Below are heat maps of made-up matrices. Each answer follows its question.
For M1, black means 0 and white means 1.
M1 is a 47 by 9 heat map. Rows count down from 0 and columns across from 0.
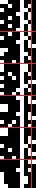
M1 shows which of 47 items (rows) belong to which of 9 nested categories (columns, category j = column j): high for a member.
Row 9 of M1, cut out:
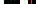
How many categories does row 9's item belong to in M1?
3
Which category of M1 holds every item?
5
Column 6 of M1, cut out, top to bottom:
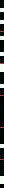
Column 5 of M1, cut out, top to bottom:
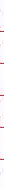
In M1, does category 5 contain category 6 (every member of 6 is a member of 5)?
yes
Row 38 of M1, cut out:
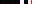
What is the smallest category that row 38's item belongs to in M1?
8
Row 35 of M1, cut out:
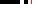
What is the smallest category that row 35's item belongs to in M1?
8
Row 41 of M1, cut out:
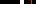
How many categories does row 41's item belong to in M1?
1
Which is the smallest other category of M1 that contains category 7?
5
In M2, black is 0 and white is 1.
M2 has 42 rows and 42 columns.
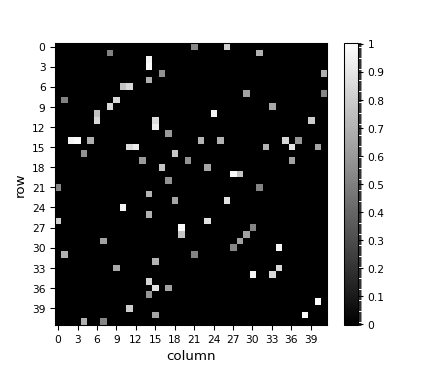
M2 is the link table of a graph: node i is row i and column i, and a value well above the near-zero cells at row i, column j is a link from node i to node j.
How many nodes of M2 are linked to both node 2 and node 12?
0
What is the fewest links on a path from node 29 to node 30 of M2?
4
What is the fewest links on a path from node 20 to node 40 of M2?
4
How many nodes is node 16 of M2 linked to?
2
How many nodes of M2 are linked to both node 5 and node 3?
1
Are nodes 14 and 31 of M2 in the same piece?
no
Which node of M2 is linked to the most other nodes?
node 14
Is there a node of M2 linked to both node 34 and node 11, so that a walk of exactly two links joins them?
no
